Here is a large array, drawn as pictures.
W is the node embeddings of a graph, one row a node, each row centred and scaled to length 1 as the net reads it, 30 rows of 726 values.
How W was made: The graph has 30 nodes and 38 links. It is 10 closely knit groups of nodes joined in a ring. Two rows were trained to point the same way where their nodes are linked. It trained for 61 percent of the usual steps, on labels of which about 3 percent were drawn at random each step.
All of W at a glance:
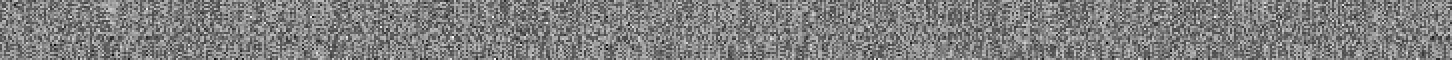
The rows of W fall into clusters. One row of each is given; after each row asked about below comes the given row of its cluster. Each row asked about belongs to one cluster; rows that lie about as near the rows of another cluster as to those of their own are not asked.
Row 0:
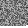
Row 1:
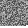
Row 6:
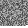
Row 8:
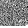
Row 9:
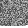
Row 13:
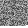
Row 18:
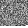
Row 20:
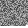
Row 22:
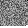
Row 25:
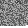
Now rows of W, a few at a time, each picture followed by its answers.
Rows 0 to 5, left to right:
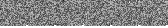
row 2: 9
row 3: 1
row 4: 0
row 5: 1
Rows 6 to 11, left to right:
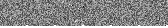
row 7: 18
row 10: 22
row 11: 0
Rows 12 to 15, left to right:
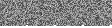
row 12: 6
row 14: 20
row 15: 20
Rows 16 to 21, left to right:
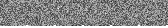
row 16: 9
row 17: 8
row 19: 18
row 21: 6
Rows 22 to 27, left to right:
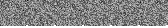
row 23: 25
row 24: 22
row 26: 13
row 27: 25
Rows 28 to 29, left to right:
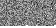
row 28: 13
